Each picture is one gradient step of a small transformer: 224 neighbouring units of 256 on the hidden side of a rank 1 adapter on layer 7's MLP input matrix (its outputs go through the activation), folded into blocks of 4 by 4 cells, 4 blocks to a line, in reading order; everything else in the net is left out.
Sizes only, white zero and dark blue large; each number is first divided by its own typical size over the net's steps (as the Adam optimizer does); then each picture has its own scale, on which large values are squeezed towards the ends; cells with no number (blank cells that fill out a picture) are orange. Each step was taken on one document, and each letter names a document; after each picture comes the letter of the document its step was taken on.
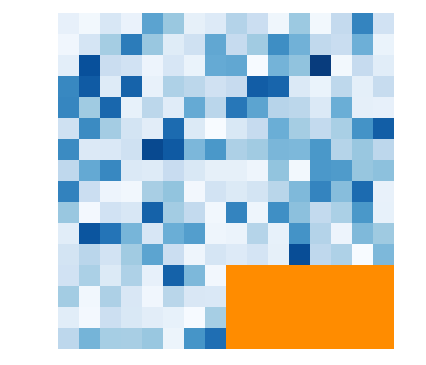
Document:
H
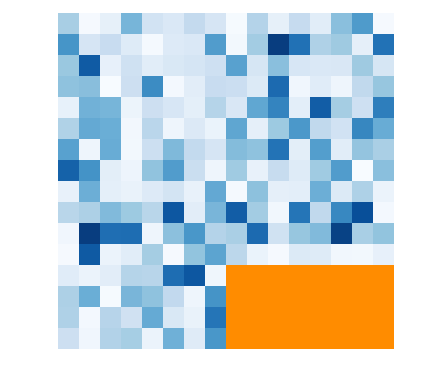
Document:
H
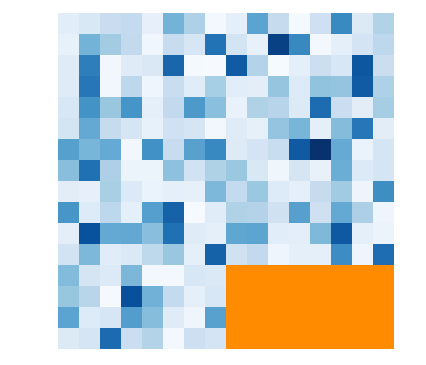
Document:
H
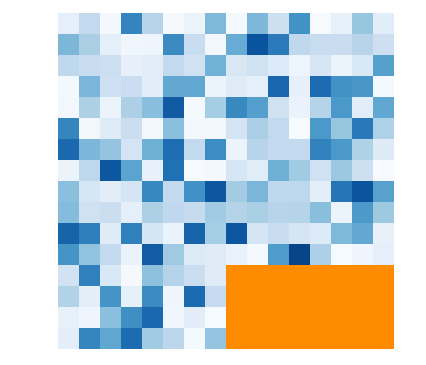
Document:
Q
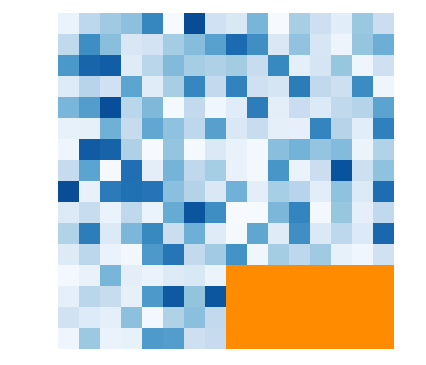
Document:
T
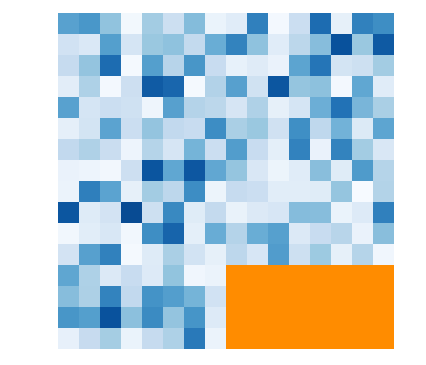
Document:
T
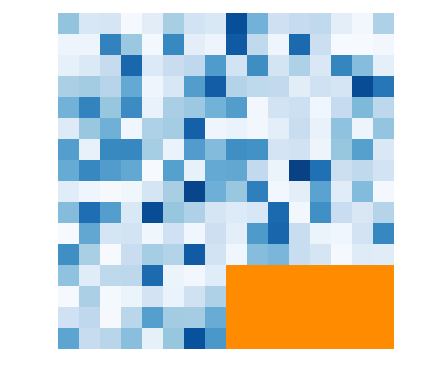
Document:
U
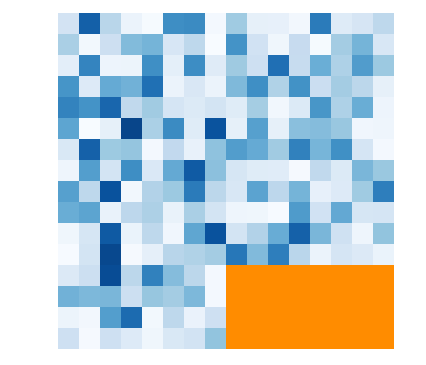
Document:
T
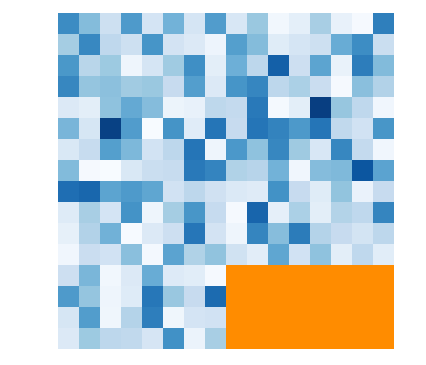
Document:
T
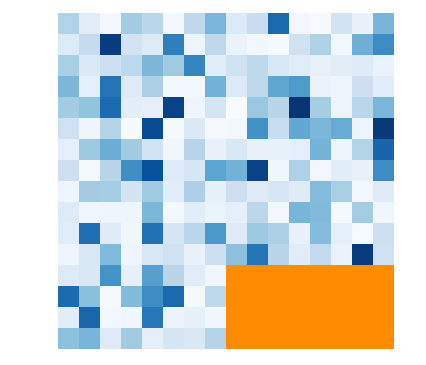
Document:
U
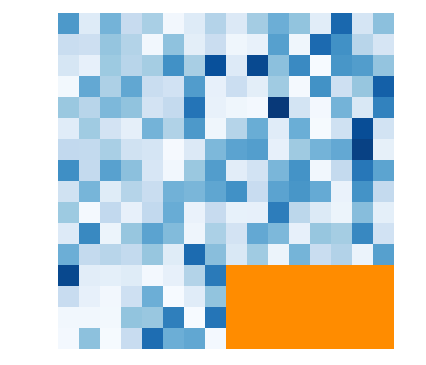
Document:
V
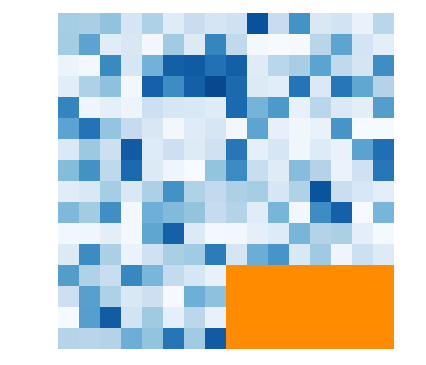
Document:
U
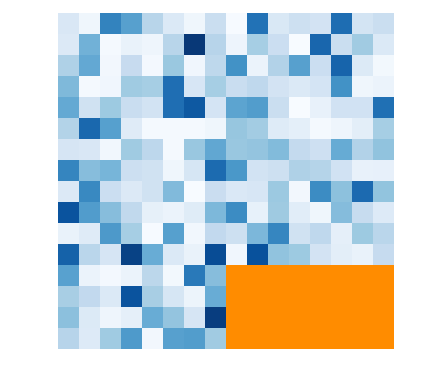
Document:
V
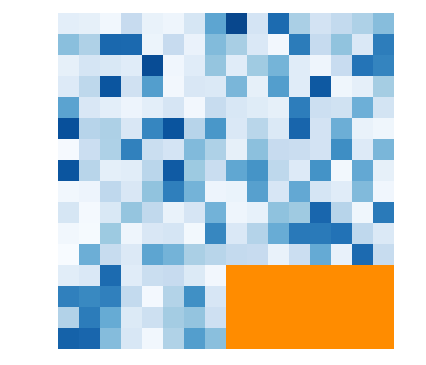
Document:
U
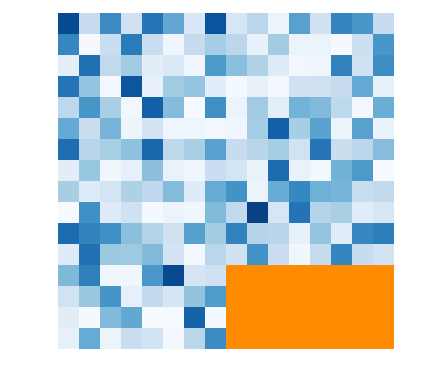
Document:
Q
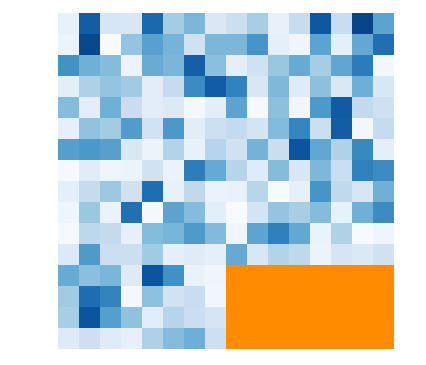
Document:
T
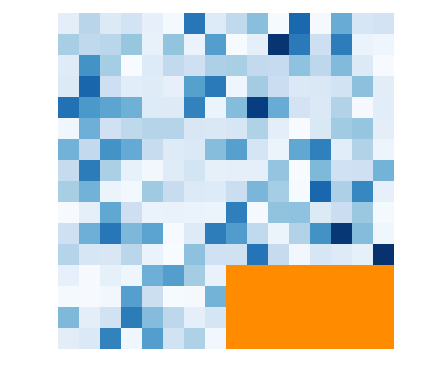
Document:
H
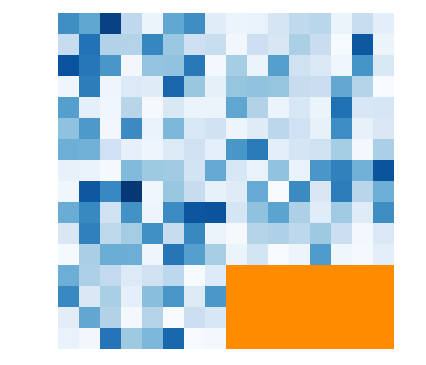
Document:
T
